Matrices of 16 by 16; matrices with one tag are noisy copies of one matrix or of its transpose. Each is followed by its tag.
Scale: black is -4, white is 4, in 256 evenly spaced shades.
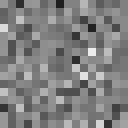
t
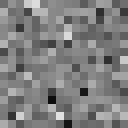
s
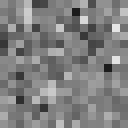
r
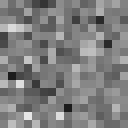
r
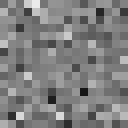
s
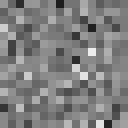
t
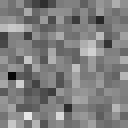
r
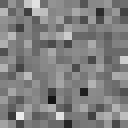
s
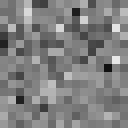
r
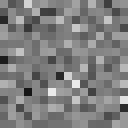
t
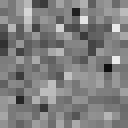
r
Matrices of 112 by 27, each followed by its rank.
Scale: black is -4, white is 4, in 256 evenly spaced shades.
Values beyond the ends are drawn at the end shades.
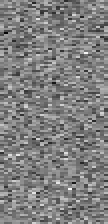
full rank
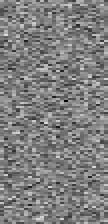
full rank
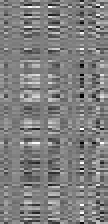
two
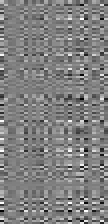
two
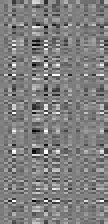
two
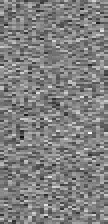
full rank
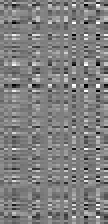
two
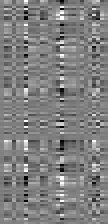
two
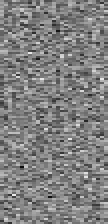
full rank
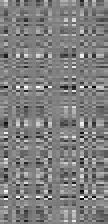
two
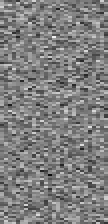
full rank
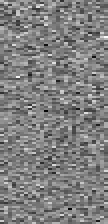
full rank
